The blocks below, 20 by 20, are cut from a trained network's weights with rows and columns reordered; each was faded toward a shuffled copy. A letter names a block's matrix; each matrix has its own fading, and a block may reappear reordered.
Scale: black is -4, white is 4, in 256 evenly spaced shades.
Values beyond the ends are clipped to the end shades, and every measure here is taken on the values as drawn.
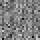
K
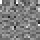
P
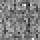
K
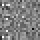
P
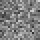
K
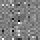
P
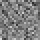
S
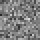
S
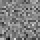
S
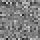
S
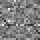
S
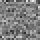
S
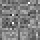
P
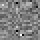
P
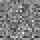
S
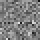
S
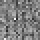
K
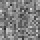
K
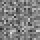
K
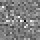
S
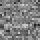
S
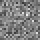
S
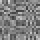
P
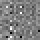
P
